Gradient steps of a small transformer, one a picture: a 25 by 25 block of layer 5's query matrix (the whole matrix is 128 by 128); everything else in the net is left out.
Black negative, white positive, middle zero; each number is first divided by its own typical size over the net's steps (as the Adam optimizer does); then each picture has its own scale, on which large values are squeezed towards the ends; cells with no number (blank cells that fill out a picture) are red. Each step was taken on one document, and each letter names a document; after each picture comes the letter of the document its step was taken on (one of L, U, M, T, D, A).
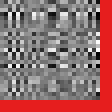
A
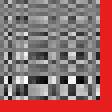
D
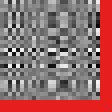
A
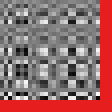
D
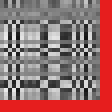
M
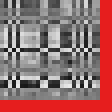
M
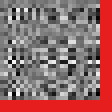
A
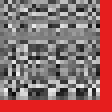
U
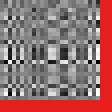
U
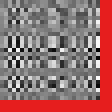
A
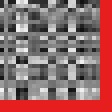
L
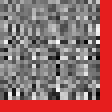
A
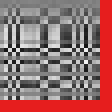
M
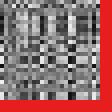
L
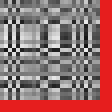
M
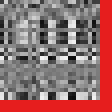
L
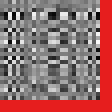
U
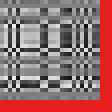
M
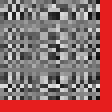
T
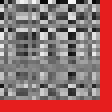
L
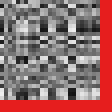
L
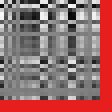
L
